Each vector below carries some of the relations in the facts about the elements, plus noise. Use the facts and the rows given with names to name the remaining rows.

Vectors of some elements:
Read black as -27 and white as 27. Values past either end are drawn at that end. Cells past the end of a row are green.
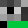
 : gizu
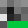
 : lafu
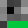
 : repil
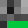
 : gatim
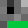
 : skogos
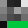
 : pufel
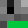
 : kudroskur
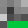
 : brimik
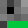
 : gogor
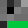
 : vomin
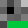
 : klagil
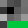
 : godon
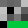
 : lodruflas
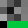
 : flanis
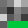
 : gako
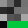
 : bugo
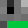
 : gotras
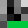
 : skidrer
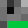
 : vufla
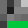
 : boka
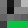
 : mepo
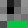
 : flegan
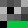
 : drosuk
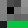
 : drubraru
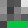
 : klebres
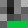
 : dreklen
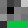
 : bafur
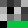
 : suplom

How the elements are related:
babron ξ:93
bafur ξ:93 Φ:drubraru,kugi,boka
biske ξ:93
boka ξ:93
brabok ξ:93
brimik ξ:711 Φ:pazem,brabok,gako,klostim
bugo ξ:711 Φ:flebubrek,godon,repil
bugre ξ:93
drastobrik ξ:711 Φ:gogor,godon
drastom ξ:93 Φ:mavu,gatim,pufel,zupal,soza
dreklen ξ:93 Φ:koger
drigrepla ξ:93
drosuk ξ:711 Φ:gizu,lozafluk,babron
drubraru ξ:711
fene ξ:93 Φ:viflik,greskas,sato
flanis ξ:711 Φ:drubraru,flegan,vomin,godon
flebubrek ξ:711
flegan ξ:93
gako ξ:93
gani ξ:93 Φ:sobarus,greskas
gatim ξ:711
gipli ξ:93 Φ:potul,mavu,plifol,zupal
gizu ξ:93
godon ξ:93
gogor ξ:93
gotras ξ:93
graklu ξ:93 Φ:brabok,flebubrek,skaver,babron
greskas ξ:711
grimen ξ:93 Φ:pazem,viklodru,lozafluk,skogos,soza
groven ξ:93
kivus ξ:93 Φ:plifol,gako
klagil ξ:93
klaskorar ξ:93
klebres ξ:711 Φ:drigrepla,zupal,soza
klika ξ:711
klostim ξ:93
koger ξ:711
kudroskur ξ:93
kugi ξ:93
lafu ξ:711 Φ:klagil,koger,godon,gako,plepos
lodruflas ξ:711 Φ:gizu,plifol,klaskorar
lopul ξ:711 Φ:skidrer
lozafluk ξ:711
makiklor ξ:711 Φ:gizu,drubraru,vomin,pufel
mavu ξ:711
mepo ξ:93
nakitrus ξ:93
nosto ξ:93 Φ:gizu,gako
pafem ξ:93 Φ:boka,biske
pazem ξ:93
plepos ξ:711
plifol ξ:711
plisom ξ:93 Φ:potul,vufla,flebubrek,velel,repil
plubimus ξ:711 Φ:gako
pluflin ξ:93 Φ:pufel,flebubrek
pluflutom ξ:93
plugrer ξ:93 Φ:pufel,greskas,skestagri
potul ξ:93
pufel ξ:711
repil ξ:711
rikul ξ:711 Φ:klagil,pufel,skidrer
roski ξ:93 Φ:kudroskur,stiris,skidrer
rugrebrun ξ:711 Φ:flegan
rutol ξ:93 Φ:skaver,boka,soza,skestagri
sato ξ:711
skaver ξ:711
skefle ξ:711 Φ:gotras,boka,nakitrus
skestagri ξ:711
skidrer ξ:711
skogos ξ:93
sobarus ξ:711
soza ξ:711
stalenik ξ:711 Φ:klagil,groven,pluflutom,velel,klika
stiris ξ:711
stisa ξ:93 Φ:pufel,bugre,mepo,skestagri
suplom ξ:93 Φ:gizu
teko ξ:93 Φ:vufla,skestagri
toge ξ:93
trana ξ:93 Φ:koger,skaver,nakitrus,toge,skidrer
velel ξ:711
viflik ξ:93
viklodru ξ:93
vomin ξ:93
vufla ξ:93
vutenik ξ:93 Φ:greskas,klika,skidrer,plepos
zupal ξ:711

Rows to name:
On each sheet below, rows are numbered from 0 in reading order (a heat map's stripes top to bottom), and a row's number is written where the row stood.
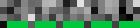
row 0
flebubrek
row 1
kivus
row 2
teko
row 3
plifol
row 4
lopul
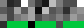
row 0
plugrer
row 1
makiklor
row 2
rutol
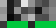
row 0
rikul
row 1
drastobrik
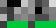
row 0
pluflin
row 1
greskas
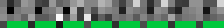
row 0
babron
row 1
rugrebrun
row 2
nosto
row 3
plubimus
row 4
grimen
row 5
pafem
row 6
plisom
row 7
skefle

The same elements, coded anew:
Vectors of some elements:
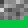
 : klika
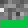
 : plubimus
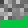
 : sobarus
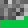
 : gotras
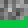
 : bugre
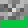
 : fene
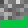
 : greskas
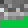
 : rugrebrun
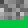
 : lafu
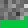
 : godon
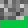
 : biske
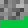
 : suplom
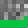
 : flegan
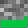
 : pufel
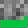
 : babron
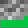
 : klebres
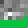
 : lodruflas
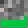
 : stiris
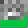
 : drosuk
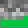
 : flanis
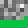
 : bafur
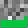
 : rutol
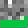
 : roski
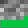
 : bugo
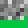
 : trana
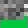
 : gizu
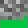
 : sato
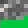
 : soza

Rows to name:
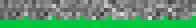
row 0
vomin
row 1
gogor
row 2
brimik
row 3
teko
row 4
rikul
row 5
graklu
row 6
drubraru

